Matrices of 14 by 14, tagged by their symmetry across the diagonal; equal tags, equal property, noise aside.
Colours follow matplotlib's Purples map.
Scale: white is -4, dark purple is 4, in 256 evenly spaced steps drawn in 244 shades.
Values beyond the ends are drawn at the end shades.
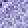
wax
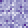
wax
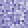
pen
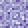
wax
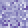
pen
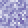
wax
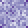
wax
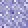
wax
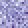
wax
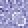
wax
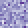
pen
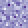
pen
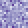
pen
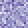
pen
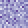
pen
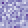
wax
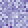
wax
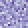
pen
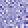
pen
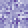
pen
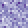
pen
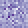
pen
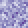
wax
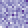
pen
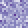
wax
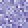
wax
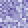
wax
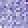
pen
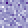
pen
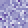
wax
